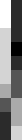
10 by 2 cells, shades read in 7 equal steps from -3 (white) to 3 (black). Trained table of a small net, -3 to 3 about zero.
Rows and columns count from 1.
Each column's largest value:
2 3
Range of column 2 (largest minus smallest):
5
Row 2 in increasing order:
-3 2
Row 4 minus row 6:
0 2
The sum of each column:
-10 9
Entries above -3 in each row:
1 1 2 2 2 2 2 2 2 2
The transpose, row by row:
-3 -3 -2 -2 -2 -2 -1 1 2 2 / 2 2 2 3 2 1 1 -1 -1 -2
